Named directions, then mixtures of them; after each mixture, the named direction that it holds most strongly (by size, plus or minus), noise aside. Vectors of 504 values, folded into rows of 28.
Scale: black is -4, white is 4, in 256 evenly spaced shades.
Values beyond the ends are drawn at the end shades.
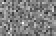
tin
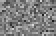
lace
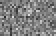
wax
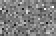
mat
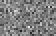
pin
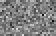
lace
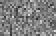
wax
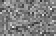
lace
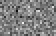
wax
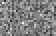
tin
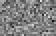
lace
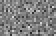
pin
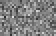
wax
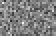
tin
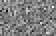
mat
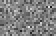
pin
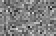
pin
